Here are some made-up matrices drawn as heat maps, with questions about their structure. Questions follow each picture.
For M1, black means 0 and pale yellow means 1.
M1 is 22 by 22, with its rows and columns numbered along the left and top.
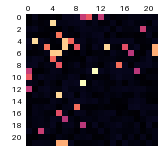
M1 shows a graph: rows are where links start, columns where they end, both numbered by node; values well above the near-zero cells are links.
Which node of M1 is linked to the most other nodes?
node 5
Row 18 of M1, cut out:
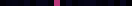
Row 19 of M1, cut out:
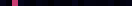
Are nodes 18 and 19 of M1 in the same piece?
no
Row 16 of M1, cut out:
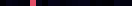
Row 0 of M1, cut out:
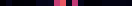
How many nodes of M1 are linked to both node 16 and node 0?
0
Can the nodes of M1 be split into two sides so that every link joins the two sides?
no
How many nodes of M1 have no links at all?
2
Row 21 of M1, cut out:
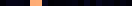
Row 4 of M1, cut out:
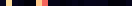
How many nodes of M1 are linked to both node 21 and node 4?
1
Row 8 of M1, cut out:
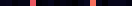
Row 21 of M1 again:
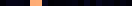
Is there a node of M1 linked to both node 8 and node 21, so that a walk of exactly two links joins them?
yes
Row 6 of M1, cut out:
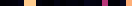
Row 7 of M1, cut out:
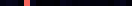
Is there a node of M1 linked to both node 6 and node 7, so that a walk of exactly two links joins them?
yes
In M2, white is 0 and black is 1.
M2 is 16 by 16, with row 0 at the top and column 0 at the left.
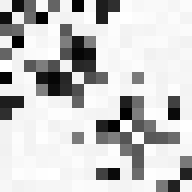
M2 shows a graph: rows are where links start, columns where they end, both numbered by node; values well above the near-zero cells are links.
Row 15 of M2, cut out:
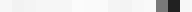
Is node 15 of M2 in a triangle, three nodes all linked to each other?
no
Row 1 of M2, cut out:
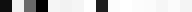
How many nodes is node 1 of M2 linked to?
4
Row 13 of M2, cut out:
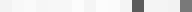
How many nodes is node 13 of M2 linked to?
2
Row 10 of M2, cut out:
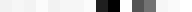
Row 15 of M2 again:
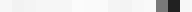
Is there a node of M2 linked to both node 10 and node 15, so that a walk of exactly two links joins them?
no
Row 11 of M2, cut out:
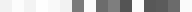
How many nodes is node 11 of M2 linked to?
7
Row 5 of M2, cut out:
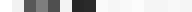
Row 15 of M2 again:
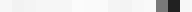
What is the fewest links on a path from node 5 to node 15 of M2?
4
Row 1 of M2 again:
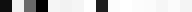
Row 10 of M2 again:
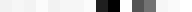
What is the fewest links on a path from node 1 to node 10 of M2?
2
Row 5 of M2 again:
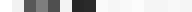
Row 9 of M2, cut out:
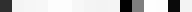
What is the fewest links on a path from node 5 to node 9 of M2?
3
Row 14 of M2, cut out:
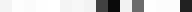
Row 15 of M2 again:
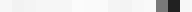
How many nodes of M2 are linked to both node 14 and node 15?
0
